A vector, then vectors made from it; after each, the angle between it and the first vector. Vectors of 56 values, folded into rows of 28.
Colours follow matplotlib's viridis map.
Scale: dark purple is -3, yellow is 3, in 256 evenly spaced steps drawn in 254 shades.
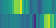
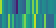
partly opposed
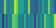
partly aligned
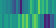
nearly opposite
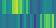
nearly parallel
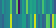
orthogonal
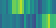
nearly parallel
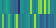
partly opposed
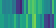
nearly opposite
